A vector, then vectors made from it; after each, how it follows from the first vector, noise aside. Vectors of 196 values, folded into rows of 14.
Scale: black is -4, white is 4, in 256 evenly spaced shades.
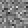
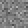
shrunk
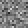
copied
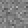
shrunk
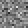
copied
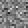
copied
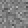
shrunk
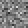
copied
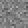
shrunk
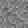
shrunk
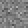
shrunk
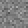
shrunk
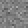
shrunk
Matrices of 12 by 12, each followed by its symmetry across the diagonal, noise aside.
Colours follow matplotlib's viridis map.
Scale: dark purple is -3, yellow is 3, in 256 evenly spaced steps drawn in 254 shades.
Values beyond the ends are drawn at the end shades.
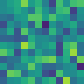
antisymmetric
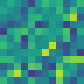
symmetric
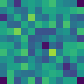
symmetric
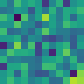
symmetric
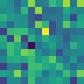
antisymmetric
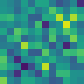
antisymmetric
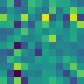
antisymmetric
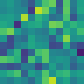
antisymmetric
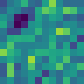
symmetric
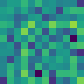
symmetric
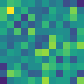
symmetric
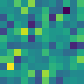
antisymmetric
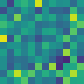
symmetric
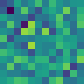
symmetric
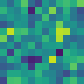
antisymmetric
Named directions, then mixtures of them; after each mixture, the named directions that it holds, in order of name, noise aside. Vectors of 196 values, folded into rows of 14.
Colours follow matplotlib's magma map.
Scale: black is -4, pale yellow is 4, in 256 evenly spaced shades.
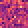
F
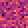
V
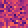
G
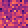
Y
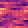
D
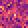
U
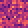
F, Y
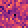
U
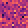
F, V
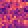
D, F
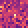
G, U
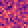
G, U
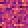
D, F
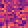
D, G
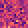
G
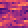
D
